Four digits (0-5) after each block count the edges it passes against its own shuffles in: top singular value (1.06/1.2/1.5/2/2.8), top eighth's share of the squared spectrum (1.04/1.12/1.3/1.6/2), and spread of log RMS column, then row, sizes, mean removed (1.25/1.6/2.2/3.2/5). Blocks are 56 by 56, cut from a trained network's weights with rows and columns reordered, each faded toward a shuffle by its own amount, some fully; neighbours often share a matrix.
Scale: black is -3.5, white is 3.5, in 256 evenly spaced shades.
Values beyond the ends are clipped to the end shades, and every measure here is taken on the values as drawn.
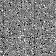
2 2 0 0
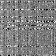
3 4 0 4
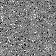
0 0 0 0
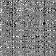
3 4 1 3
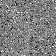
0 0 0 0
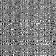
3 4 1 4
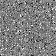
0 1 0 0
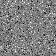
0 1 0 0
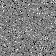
0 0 0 0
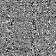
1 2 2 0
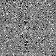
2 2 2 0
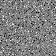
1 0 0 0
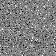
1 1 0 0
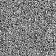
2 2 0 0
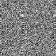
3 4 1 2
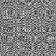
4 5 3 1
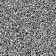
2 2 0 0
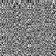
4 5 3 1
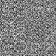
3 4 2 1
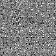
2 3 2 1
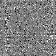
2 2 2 0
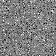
1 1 1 0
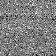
2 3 2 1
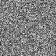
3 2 0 0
